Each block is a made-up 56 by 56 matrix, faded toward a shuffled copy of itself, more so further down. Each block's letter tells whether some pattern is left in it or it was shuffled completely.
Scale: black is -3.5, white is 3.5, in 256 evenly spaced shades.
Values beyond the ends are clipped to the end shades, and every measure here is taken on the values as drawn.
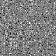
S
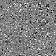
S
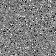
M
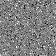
M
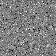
M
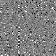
S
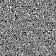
M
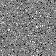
M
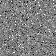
M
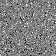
M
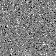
M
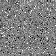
S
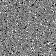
M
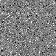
S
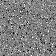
M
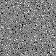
S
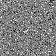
M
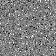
S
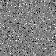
S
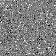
S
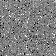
S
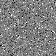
M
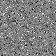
M
